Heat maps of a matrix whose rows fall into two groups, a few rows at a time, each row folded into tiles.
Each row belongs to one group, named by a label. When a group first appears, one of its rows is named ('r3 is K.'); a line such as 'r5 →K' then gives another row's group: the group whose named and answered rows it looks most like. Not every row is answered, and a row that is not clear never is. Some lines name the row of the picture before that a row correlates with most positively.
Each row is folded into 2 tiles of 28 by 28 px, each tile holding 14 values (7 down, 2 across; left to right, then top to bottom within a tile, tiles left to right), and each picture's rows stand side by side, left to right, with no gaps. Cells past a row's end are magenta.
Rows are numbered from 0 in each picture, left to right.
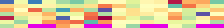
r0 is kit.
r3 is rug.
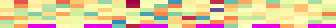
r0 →rug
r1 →rug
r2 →rug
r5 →kit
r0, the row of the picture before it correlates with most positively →3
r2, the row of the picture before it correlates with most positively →3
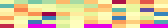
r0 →kit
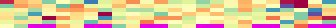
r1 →kit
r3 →kit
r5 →rug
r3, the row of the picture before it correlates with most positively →0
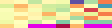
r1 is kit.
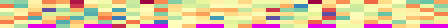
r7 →kit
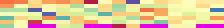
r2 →kit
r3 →rug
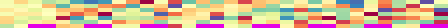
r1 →kit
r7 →kit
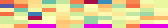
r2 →rug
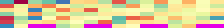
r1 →kit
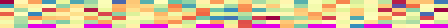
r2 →kit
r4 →rug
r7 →rug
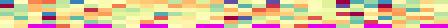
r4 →kit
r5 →rug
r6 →kit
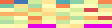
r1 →kit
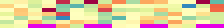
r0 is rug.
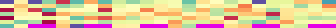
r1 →rug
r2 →kit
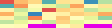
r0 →rug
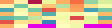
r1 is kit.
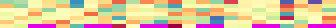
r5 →kit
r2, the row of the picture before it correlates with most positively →0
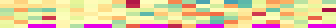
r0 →rug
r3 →kit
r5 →rug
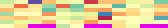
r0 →kit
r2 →kit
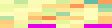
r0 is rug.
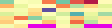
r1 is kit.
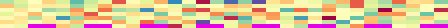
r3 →kit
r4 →kit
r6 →rug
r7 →rug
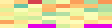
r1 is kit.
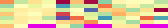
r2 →rug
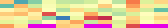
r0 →kit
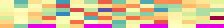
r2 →kit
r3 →rug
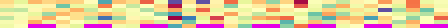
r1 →kit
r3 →kit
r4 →rug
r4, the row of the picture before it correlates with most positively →3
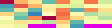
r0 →rug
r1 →rug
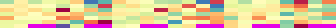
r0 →kit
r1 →kit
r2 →rug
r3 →kit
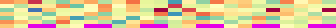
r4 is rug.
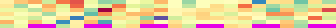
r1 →rug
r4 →kit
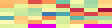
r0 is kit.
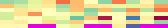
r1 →rug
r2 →rug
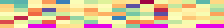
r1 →kit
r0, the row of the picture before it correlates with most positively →0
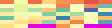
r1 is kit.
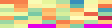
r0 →rug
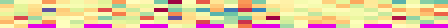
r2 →rug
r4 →rug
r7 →kit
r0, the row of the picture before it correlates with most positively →1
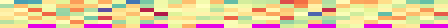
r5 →rug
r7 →kit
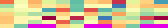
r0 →rug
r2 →rug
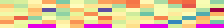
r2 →rug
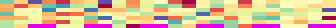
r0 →kit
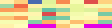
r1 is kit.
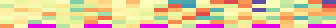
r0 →kit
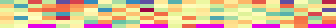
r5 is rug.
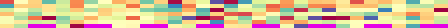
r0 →rug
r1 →rug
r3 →rug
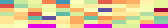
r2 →rug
